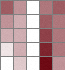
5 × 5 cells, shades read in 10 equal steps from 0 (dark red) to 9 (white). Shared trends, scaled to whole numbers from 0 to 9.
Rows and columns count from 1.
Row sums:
24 27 27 28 30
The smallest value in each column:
3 5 9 0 3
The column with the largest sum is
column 3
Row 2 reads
5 6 9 3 4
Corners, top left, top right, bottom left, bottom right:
3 3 9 5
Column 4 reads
4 3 2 1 0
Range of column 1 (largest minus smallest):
6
